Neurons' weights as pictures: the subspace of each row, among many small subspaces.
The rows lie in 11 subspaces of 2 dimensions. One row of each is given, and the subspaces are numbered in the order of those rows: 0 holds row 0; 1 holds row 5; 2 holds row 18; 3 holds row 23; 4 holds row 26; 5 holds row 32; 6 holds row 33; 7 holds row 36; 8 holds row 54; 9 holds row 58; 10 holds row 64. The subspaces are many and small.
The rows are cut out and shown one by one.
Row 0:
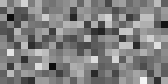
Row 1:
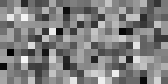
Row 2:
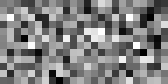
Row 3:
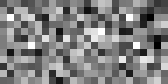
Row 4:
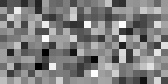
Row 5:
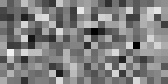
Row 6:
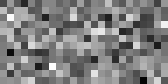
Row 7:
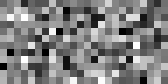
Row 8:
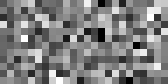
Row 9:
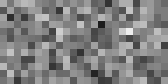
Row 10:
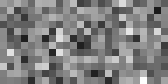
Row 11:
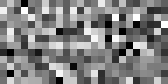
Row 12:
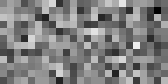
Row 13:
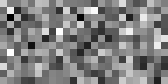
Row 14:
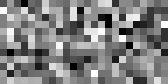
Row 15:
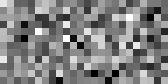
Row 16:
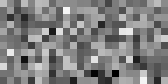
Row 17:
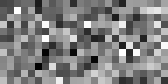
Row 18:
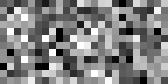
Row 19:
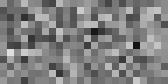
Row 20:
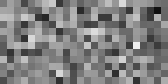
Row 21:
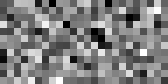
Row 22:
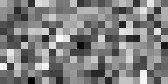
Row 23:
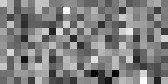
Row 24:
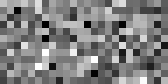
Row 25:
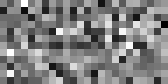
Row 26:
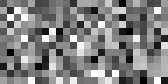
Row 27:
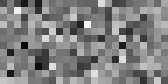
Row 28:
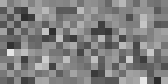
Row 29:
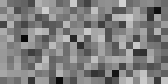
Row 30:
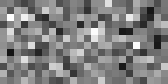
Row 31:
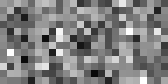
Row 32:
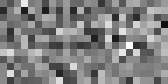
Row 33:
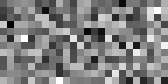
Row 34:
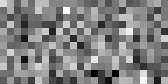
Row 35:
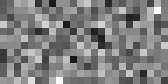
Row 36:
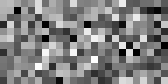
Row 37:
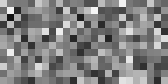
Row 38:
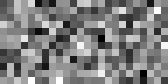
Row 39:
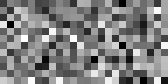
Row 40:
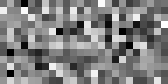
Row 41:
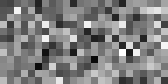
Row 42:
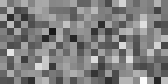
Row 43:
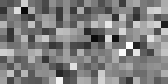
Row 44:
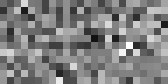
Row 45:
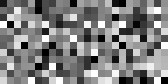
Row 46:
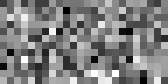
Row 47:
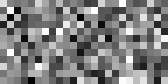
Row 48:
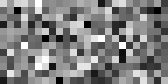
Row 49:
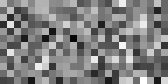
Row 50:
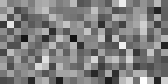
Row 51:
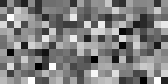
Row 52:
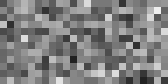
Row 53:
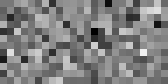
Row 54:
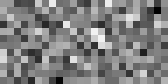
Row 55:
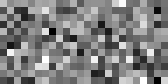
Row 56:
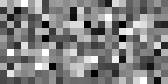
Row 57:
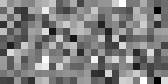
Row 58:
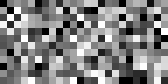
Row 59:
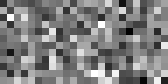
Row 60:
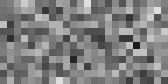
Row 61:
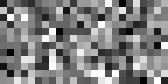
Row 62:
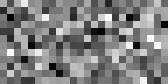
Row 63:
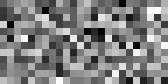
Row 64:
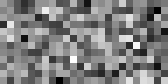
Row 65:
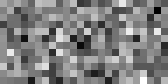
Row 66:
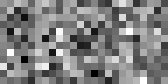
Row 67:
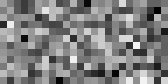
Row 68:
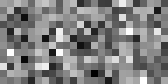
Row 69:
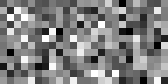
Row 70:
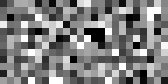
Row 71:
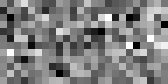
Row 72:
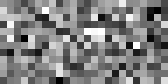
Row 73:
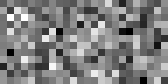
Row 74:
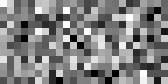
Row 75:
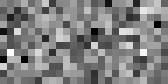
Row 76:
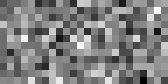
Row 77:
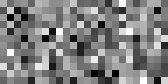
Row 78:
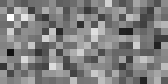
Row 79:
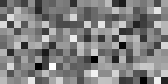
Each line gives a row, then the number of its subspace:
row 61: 10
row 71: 0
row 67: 10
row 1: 3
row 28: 1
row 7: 3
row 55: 1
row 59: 10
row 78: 4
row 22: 8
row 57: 1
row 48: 5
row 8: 9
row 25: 5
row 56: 7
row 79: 0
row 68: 2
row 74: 3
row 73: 4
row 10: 2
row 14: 7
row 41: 7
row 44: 5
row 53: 8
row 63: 6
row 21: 8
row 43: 5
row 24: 7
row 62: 0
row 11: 5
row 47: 9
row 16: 3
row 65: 2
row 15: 3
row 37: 9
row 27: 5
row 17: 7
